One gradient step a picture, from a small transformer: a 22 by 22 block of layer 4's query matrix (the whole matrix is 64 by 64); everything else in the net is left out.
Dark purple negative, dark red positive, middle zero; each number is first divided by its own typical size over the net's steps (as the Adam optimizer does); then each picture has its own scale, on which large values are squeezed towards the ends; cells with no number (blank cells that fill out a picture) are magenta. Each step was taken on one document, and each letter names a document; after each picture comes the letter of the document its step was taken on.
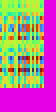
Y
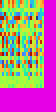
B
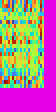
B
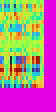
Y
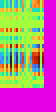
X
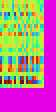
Y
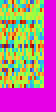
B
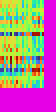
Y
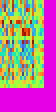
B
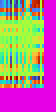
X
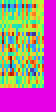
Y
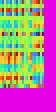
X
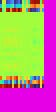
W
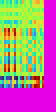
X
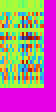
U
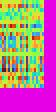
Y
